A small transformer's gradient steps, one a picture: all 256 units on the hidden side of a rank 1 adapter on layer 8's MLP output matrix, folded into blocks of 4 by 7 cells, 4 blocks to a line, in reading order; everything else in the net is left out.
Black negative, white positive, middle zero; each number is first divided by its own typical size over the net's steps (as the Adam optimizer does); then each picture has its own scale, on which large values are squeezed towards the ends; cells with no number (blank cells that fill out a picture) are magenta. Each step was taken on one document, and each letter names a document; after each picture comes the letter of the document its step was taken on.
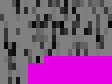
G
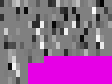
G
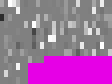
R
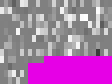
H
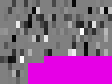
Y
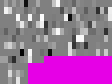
H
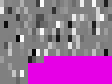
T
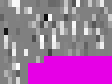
G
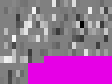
Y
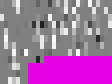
G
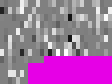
H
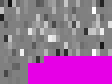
R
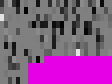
G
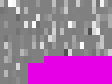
R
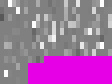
R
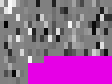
T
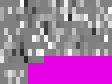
H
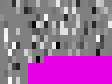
G
